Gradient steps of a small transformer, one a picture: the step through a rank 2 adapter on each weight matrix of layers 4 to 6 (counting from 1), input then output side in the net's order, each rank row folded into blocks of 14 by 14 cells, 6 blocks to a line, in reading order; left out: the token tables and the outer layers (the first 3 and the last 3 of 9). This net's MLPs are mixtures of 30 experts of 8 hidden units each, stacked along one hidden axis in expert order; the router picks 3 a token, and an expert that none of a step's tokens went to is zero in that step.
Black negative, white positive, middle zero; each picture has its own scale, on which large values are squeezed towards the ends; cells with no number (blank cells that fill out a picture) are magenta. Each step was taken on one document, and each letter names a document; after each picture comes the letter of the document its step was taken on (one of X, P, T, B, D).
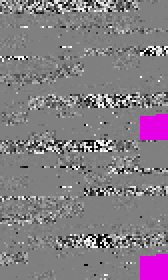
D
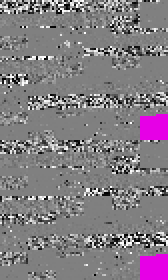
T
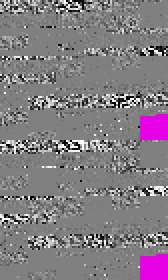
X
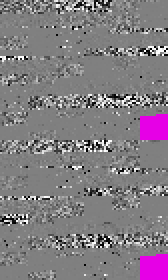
D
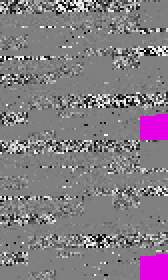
D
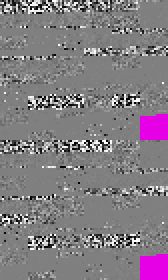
X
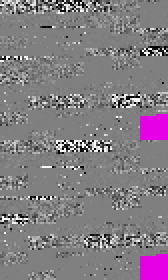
X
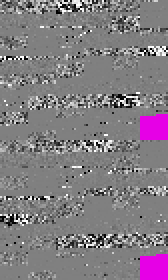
D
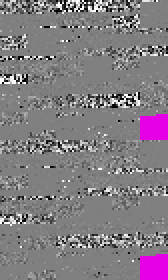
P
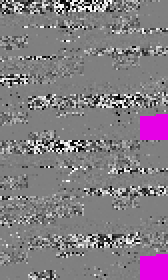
P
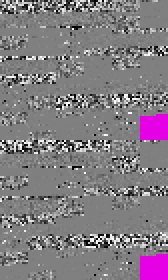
T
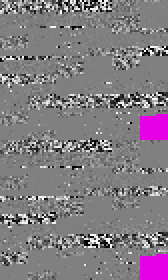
T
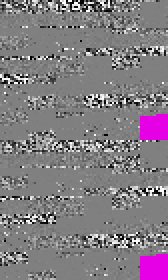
X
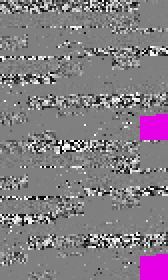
T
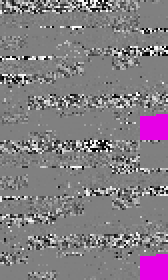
T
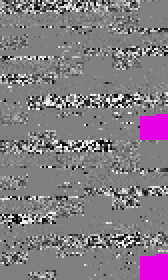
T
